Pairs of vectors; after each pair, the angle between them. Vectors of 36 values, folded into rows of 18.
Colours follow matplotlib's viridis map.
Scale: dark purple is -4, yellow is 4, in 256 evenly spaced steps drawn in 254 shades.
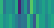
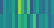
nearly opposite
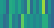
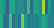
nearly parallel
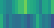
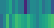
nearly opposite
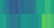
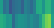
nearly parallel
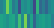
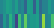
partly aligned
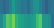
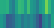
nearly opposite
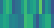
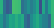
nearly opposite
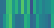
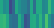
partly opposed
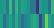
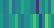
nearly parallel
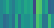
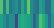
orthogonal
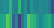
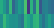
partly aligned
